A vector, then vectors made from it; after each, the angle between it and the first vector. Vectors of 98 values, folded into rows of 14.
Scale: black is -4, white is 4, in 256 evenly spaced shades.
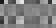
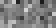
partly opposed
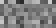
nearly opposite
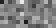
partly aligned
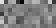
nearly opposite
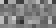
nearly opposite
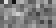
partly aligned
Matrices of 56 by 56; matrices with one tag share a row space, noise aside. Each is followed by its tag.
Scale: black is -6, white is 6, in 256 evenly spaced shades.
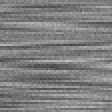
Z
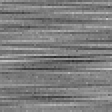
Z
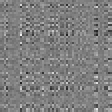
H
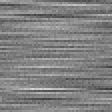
Z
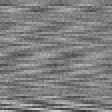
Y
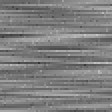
Z
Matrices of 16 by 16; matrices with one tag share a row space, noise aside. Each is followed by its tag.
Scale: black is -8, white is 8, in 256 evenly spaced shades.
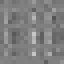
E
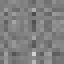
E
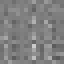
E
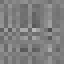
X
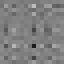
E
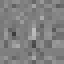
E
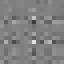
E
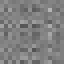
X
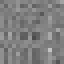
X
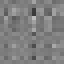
E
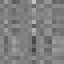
E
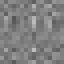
E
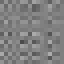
X
